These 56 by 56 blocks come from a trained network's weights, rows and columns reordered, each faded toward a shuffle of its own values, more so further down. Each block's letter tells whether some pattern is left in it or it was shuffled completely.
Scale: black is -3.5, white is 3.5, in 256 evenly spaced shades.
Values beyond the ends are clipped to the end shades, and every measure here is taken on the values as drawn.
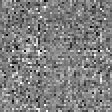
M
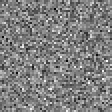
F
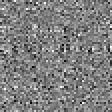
M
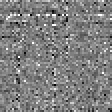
M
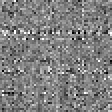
M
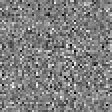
M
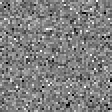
F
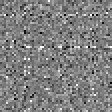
M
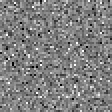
F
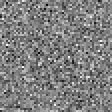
F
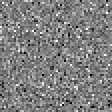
F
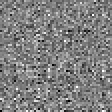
M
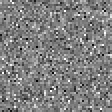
F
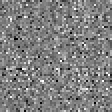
M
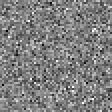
F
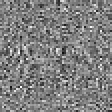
M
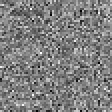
M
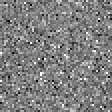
F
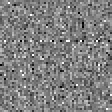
M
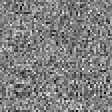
M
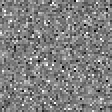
F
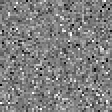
F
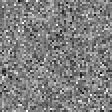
F
